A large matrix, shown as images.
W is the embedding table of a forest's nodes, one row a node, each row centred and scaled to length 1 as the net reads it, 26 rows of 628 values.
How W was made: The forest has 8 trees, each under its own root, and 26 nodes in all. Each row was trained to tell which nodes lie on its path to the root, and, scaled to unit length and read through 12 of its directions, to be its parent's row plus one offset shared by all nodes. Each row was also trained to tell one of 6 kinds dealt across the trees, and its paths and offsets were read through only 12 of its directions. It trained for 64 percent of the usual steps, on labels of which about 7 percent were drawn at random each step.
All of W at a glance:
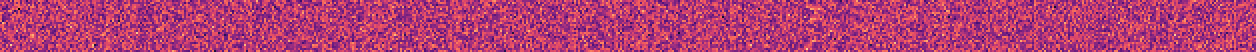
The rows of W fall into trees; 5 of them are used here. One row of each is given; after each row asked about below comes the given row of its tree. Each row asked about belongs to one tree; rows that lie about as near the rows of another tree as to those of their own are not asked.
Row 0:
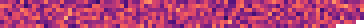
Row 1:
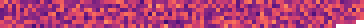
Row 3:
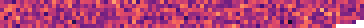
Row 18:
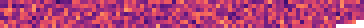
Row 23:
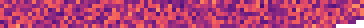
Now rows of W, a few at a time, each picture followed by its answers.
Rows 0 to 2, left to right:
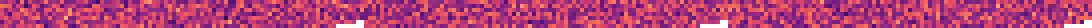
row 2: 0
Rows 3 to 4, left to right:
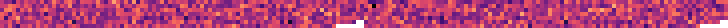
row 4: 3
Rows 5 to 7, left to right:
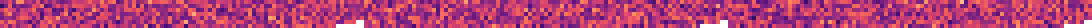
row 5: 18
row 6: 1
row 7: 3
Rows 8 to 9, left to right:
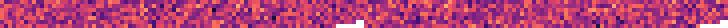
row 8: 3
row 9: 3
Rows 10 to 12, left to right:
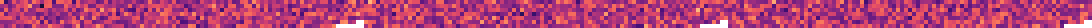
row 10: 23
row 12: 1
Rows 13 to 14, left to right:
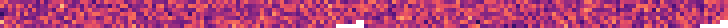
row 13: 1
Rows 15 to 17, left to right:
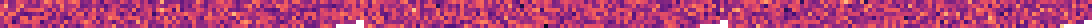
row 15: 23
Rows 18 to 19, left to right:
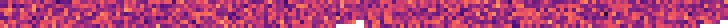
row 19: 23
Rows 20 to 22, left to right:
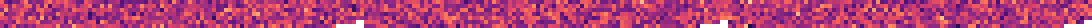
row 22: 23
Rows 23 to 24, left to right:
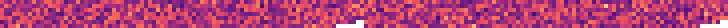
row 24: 0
